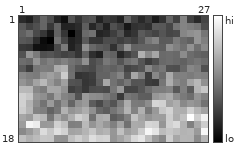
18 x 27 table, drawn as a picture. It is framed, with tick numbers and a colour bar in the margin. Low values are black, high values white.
On average the colour sits 50% of the way up the scale. The top left is the ninth with the lowest average. No regular stripes run through it. The bottom right is the ninth with the highest average. The field climbs toward the bottom.
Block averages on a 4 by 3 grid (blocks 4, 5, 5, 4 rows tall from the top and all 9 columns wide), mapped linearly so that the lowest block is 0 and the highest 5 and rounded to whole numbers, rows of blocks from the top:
001 | 212 | 323 | 545
